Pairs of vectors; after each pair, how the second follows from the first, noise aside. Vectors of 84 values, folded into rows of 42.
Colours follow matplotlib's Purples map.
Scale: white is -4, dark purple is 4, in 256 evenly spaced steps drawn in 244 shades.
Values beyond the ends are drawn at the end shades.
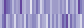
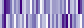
scaled up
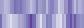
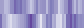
copied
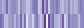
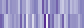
copied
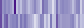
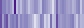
copied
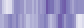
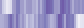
copied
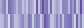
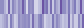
sign-scrambled
